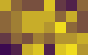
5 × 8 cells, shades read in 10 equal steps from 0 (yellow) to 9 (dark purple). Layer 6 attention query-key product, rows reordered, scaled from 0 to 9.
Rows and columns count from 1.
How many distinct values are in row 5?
6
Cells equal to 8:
3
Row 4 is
7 5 6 4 5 3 3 2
